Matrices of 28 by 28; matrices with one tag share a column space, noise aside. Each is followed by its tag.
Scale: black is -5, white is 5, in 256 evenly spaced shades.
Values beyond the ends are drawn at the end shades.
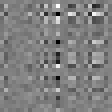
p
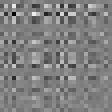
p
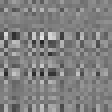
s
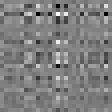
p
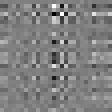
p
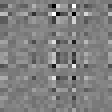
p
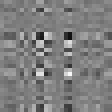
s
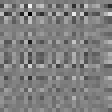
p
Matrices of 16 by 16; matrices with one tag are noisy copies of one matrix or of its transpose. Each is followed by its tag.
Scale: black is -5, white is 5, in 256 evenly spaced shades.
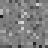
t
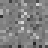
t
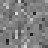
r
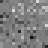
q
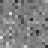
q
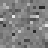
r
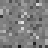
t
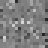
t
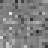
q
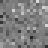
q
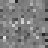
t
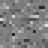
r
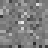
t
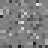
t
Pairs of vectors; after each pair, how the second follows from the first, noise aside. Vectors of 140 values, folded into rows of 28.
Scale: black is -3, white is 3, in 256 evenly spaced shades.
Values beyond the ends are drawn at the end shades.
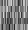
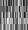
negated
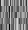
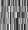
negated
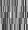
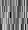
negated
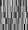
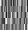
negated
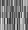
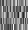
shuffled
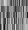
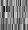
shuffled
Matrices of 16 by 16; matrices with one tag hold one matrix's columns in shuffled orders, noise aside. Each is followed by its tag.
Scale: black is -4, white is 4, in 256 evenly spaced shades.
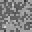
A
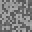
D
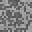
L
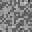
L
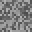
A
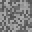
D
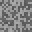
L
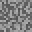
A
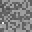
A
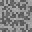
L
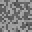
A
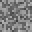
A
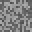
D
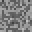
L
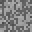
D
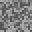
A
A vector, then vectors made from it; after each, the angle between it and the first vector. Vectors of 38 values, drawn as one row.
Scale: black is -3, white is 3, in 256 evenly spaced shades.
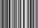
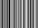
nearly parallel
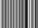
partly opposed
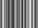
partly opposed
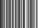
partly aligned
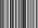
orthogonal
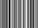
nearly parallel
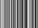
partly opposed
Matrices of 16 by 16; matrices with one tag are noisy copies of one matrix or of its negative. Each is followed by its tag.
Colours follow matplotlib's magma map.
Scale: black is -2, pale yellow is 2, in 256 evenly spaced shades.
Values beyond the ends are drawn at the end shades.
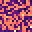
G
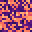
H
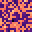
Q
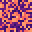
Q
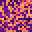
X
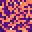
X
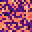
H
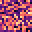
G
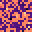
Q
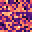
H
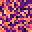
X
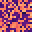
Q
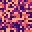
Q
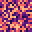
Q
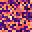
H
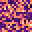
H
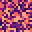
Q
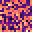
G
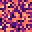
Q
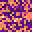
H
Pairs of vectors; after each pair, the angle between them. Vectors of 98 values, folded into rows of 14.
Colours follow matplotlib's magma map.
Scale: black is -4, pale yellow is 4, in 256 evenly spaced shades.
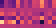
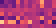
nearly parallel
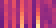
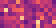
partly aligned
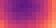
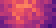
nearly opposite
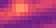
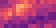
nearly parallel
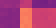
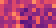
partly opposed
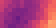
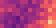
nearly parallel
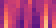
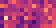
partly aligned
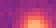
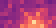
nearly parallel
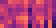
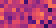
orthogonal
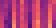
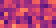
partly aligned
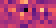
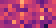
partly aligned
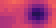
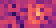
partly opposed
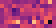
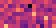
orthogonal
